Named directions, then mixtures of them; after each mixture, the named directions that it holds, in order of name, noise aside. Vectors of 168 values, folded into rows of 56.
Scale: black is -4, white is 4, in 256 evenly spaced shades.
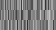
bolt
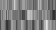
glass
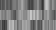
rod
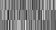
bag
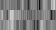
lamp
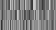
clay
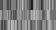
bolt, clay, rod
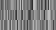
bolt, clay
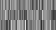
bag, clay, glass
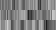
glass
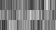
rod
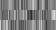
bag, glass, rod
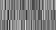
bag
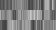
rod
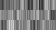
clay, lamp, rod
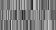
bolt, clay, glass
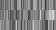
bolt, glass, lamp
